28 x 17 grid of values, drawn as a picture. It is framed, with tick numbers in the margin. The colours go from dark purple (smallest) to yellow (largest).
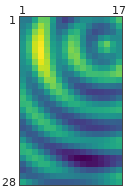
The ninth with the highest average is the top left. The histogram is bell-shaped. The halves do not mirror each other. No single row or column stands out from its neighbours. Rings spread out from the top right. There are no lone odd cells. The ninth with the lowest average is the bottom middle.
